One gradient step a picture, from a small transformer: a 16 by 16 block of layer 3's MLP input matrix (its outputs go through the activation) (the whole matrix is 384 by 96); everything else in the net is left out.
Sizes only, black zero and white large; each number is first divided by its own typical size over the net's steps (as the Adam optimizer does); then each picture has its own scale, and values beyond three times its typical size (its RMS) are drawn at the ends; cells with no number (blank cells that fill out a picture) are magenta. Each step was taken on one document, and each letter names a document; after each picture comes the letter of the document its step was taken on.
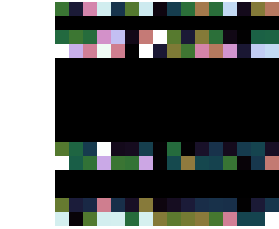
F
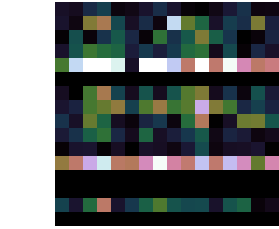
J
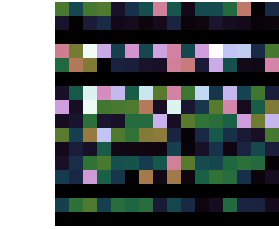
J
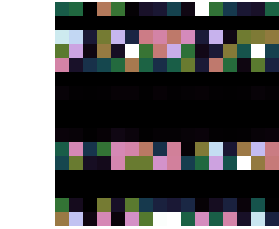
F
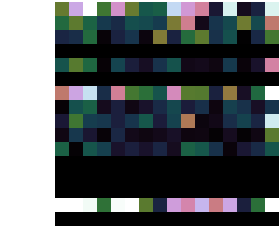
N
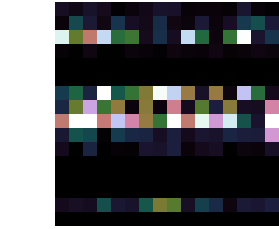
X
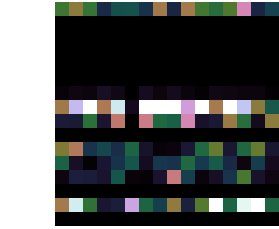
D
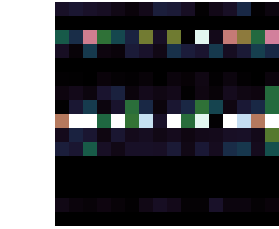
X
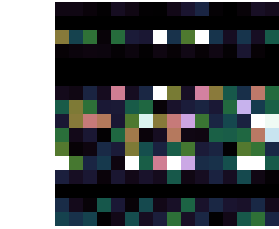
D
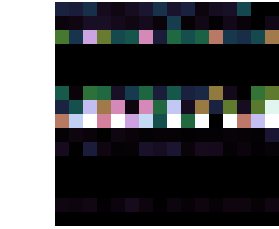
X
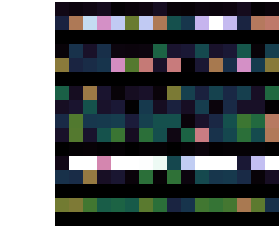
J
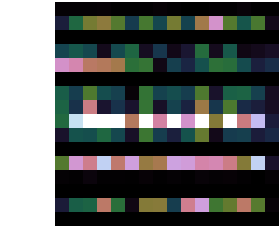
J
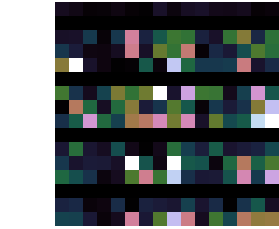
D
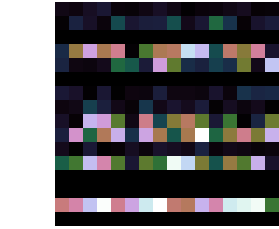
J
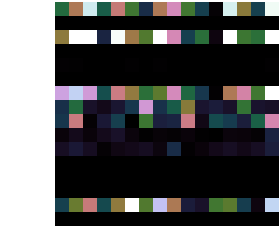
N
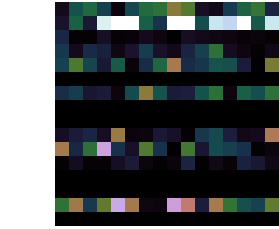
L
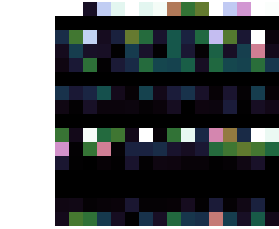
F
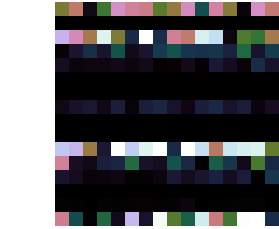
F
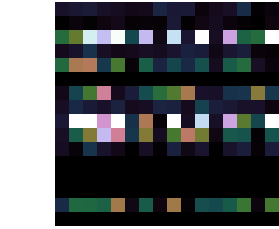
X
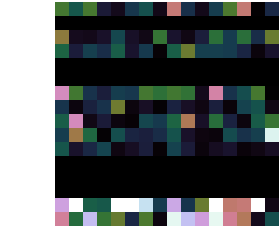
N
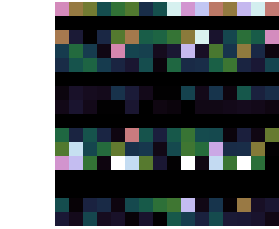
N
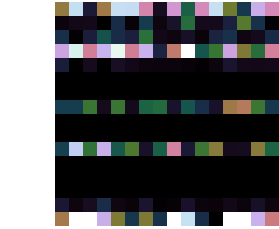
F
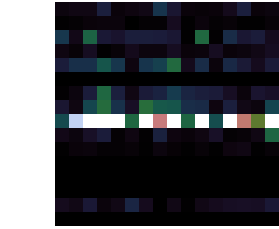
X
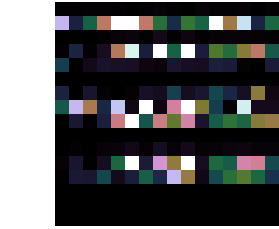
D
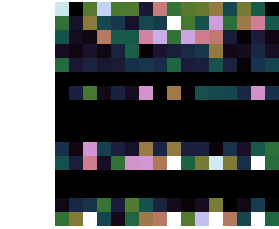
L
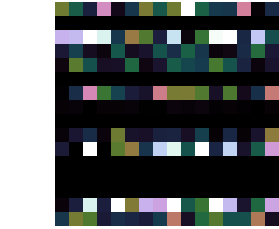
N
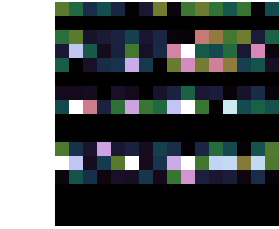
D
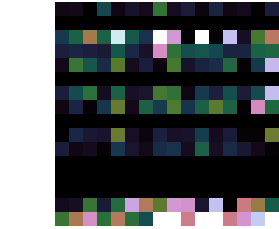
N
